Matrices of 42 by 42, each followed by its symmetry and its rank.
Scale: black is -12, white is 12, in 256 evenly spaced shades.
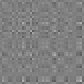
symmetric, rank two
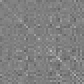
symmetric, rank five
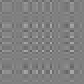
symmetric, rank one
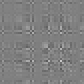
symmetric, rank two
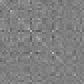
symmetric, rank five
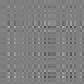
neither, rank one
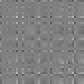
symmetric, rank two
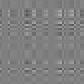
neither, rank one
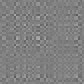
symmetric, rank three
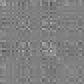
symmetric, rank three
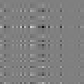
neither, rank one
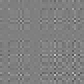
symmetric, rank two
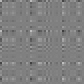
symmetric, rank one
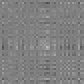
symmetric, rank three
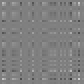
symmetric, rank one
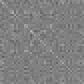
symmetric, rank five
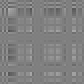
symmetric, rank one
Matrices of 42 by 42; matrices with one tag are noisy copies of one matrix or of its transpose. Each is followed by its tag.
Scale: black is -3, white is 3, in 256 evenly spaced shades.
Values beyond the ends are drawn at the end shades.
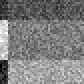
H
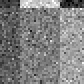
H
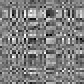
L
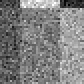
H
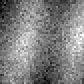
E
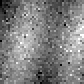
E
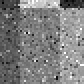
H
